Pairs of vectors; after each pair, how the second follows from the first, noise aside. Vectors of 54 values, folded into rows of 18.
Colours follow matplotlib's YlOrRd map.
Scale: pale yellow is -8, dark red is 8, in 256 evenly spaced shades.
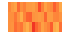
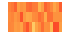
negated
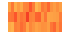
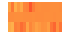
partly zeroed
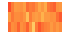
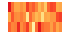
scaled up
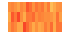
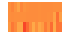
partly zeroed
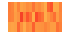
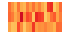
scaled up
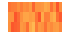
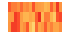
scaled up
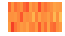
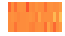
partly zeroed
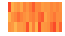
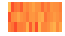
negated
